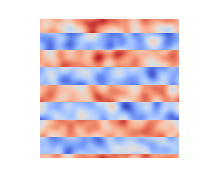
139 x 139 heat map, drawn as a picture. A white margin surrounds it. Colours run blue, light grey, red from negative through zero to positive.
Slope: none. Stripes: horizontal, repeating 4 times. Ninth with the highest average: top middle. Average level on the scale: 50%.
